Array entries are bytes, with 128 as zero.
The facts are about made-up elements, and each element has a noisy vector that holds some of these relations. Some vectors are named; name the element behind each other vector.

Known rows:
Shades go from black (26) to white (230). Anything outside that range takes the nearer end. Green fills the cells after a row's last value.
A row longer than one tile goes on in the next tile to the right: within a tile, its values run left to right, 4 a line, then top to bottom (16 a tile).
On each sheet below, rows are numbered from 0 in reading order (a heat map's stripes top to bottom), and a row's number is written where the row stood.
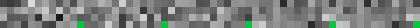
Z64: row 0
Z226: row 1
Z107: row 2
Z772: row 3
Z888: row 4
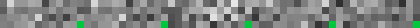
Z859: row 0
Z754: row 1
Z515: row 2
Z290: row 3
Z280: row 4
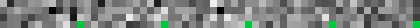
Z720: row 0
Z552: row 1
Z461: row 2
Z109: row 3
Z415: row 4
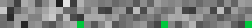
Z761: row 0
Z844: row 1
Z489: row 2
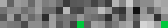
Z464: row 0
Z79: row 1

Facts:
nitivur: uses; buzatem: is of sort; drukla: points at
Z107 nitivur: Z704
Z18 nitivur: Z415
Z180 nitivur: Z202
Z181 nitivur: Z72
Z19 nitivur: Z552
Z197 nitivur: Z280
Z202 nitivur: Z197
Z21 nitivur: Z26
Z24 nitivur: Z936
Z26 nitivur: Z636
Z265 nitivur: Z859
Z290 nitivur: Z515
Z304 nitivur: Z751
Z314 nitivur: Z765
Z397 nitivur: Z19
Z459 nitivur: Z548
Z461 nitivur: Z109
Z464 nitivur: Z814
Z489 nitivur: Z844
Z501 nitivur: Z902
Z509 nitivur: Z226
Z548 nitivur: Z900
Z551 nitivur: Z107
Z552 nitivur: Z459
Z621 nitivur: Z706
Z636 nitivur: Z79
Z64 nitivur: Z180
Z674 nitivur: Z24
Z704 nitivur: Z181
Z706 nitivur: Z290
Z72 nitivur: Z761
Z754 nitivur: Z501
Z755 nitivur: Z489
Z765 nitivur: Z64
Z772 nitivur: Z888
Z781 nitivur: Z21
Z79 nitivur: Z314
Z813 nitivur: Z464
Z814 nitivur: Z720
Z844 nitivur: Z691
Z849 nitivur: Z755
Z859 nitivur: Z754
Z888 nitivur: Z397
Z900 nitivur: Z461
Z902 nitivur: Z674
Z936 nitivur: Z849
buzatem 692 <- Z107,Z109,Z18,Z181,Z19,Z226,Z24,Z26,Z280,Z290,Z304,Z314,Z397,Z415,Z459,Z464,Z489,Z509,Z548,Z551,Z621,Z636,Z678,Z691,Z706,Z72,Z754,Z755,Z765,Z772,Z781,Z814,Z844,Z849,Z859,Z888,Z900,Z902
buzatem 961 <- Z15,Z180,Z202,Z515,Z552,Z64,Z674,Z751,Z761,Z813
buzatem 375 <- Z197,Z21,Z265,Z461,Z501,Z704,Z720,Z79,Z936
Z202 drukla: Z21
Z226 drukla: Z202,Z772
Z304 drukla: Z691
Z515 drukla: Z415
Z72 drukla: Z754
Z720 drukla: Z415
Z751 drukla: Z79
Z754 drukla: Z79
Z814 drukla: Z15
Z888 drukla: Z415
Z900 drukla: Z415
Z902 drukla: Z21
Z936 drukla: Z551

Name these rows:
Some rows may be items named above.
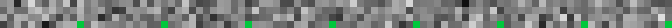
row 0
Z674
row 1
Z781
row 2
Z18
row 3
Z551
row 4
Z621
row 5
Z304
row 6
Z509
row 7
Z109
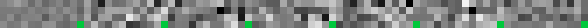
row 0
Z678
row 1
Z552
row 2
Z720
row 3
Z936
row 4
Z751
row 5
Z461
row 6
Z765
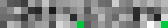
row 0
Z21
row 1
Z501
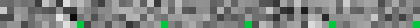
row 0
Z704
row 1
Z15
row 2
Z24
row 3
Z21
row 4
Z902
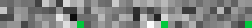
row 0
Z704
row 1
Z501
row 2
Z691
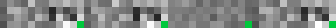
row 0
Z265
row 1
Z501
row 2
Z678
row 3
Z265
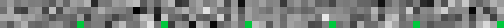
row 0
Z849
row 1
Z720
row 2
Z813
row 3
Z459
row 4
Z304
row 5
Z197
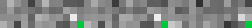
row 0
Z900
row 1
Z548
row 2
Z19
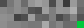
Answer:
Z314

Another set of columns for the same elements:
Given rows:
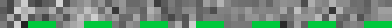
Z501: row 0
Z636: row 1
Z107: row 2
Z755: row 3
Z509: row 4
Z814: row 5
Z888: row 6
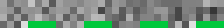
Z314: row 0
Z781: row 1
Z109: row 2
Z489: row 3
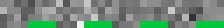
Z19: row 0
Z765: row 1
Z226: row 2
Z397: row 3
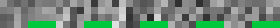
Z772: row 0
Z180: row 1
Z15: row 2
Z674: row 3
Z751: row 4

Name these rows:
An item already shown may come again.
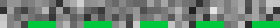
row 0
Z761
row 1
Z936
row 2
Z691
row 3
Z552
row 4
Z813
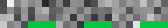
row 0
Z704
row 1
Z674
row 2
Z314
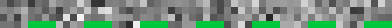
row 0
Z24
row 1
Z197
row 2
Z280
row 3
Z551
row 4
Z720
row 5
Z79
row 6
Z64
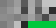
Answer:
Z813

